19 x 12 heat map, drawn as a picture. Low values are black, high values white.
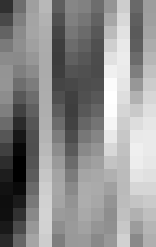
The grain runs up and down. Values rise toward the right. The middle right is the ninth with the highest average.
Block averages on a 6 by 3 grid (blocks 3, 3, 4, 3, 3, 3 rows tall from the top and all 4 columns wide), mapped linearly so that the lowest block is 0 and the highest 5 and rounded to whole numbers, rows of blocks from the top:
2 1 3 | 2 0 4 | 1 0 5 | 0 2 5 | 0 3 4 | 1 3 3
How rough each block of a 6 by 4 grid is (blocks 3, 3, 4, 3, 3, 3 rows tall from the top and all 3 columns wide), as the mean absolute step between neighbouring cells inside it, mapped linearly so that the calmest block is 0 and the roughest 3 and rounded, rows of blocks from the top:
1213 | 0223 | 1121 | 2110 | 2100 | 2101
